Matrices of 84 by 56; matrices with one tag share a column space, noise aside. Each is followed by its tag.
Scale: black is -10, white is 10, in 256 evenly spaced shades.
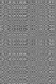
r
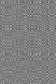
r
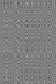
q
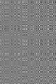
r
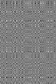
q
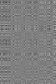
r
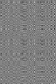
r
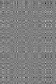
q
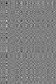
q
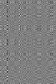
r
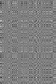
q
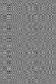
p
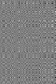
q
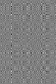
p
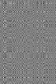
q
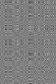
r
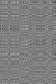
r
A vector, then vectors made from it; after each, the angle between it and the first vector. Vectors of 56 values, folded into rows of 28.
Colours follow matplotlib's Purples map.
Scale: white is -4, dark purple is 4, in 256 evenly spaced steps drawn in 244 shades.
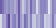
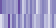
nearly parallel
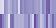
partly opposed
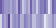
nearly parallel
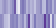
partly opposed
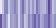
nearly opposite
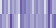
partly opposed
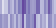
partly opposed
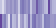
nearly opposite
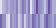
nearly opposite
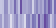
partly opposed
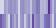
nearly opposite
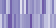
partly aligned
